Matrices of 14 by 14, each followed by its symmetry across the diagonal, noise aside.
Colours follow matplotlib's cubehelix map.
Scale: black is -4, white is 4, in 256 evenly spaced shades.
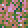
neither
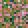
neither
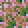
symmetric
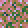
symmetric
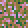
neither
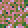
symmetric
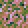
neither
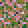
neither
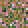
neither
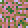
symmetric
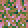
neither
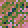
symmetric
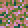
neither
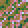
symmetric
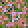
symmetric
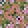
symmetric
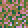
neither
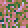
neither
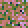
neither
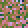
neither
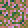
symmetric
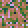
neither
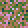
neither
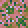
symmetric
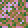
symmetric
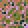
symmetric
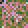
symmetric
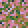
symmetric
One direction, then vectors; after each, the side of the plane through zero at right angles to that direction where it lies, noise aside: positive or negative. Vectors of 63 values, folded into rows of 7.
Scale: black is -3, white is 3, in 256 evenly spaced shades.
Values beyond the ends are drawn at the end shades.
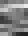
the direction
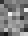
negative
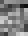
negative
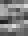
positive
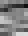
negative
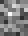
positive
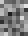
positive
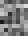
positive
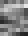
positive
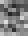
negative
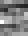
negative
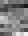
negative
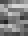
positive
